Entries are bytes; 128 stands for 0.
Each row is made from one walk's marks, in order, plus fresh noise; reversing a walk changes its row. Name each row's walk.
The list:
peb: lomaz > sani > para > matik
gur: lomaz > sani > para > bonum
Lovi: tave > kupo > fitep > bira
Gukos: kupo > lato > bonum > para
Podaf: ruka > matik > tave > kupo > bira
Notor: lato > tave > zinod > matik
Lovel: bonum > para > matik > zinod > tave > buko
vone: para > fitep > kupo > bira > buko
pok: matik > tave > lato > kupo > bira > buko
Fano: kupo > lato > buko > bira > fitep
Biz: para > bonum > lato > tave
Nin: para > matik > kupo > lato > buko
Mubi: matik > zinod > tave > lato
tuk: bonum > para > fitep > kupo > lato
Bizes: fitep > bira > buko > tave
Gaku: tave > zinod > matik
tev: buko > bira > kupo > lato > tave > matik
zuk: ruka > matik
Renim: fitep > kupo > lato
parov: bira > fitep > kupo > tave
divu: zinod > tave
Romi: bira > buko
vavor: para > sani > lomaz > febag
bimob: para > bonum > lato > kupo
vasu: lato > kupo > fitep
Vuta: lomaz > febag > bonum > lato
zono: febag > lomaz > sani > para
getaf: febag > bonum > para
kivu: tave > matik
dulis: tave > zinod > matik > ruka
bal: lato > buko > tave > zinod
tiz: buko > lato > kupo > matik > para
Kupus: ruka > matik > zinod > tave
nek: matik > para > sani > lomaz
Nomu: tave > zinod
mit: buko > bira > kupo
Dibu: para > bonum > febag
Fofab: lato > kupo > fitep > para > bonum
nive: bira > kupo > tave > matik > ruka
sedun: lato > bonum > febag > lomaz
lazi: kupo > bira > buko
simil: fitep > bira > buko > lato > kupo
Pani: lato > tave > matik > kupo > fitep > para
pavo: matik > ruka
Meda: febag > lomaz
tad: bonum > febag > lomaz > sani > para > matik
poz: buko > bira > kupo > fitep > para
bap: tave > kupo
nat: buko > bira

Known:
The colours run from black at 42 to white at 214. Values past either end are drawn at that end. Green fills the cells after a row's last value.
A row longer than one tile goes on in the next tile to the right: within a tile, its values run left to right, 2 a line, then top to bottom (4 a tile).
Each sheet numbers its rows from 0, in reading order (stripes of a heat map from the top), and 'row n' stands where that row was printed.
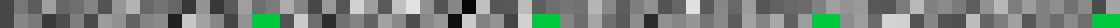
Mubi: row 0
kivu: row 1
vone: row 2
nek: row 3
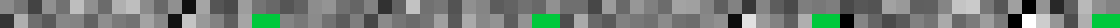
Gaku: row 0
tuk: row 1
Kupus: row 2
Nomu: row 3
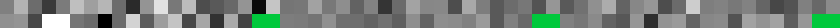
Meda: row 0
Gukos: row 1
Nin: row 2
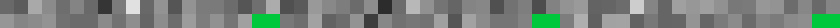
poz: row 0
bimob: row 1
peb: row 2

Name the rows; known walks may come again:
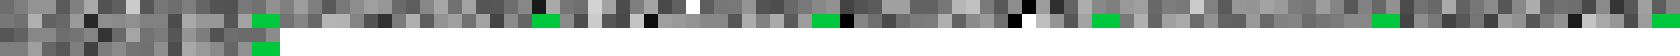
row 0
pok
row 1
sedun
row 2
lazi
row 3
Nomu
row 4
peb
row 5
Mubi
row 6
tuk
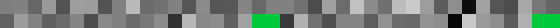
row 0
tev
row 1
Gaku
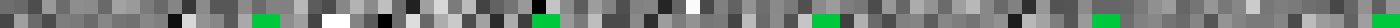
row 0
Kupus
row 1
Meda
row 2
Lovi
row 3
Notor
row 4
Lovel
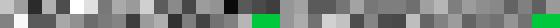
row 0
zuk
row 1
nek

